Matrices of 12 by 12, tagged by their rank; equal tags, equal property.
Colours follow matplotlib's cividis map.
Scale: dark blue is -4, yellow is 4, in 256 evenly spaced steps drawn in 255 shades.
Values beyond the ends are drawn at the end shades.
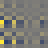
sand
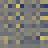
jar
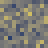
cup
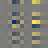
sand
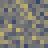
cup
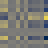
sand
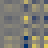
sand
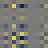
sand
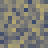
cup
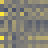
jar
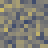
cup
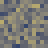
cup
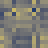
jar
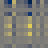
sand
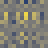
jar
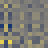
jar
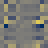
jar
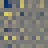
jar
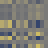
sand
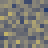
cup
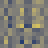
jar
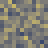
cup
